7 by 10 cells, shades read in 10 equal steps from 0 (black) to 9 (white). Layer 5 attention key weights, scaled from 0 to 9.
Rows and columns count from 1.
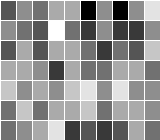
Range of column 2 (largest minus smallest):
3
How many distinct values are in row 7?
6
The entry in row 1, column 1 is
3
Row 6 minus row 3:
1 1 1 0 0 3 2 2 3 -2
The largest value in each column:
7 7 6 9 7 8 5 8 6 8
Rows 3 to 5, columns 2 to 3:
6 3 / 6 5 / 5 6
